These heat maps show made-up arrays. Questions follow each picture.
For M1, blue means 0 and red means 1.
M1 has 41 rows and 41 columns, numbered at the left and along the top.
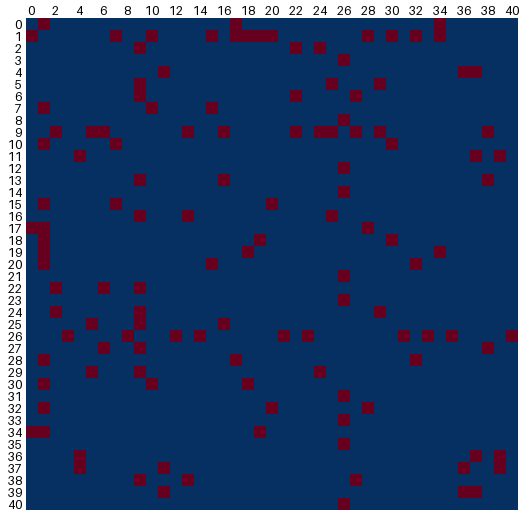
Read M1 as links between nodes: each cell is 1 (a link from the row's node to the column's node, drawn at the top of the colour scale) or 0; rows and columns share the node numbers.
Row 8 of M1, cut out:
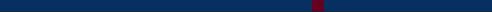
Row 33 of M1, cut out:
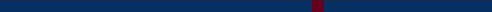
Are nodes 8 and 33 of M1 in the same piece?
yes
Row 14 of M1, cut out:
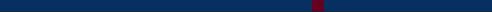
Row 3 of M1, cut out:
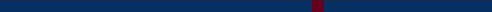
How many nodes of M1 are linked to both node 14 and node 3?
1
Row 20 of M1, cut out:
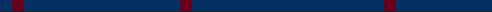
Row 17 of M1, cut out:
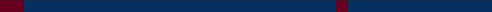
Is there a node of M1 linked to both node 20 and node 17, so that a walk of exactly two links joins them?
yes
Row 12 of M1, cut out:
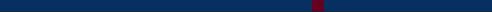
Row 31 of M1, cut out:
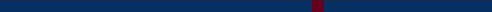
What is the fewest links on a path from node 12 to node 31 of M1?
2
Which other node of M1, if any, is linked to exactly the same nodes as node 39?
node 4
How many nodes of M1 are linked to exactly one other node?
10
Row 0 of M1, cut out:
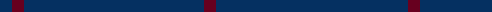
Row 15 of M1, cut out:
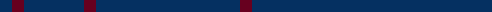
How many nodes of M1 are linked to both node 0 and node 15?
1
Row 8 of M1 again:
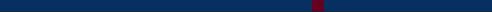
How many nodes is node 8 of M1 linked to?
1
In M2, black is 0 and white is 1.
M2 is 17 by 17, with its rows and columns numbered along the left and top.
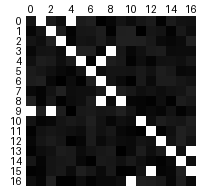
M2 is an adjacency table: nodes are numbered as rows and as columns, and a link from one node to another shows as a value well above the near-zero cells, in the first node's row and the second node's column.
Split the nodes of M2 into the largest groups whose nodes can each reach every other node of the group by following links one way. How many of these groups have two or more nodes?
2
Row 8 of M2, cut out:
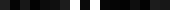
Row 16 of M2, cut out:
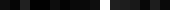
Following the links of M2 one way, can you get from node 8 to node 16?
no
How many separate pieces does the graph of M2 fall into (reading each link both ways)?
2
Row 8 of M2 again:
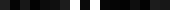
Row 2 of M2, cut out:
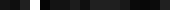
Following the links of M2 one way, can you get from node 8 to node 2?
yes
